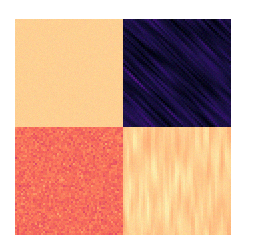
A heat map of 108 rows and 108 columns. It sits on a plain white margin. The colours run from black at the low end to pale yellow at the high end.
The table splits into 2 rows of 2 panels. Panel 1,1: very high, flat. Panel 1,2: very low, slanting down to the right, faint in contrast. Panel 2,1: high, fine-grained, faint in contrast. Panel 2,2: very high, streaked downward, faint in contrast.
